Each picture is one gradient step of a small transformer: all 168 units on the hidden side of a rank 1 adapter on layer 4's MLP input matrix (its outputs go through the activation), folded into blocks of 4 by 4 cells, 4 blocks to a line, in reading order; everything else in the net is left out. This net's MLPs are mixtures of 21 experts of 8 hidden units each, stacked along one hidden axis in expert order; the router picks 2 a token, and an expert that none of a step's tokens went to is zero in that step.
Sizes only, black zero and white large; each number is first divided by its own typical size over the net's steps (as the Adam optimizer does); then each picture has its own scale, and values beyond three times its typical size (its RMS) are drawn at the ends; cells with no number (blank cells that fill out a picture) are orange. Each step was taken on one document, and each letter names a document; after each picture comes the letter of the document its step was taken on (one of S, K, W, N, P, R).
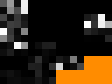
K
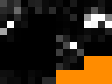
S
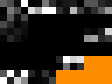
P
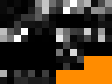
P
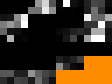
P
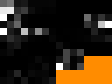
K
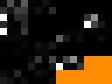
K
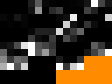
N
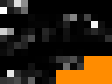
S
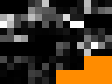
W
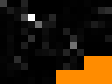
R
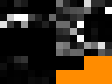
R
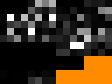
W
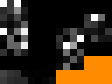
S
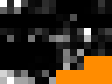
S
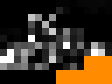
N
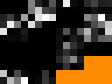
P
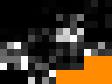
N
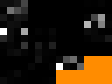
K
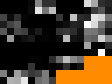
P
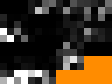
P
